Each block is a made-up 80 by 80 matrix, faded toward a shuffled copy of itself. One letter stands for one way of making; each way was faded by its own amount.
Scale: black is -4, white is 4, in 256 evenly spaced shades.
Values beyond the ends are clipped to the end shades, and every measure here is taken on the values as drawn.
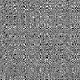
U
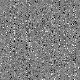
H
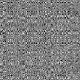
U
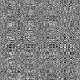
U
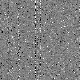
H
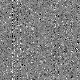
H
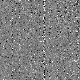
H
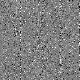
H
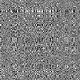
U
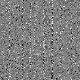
H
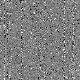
H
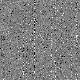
H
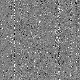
H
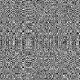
U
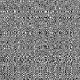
U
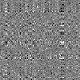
U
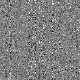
H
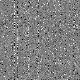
H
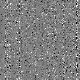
H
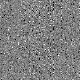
H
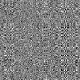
U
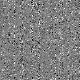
H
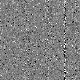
H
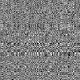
U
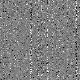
H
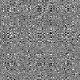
U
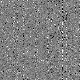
H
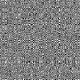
U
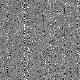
H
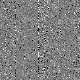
H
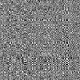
U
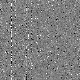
H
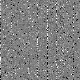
H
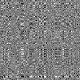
U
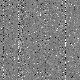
H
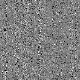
H
